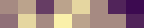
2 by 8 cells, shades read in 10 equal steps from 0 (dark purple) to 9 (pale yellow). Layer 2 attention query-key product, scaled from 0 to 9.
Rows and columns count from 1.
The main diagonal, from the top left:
5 8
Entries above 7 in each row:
1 2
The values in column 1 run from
4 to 5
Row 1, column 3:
2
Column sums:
9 14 7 15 14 10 6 1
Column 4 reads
6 9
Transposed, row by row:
5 4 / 6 8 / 2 5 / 6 9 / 8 6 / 5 5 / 1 5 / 0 1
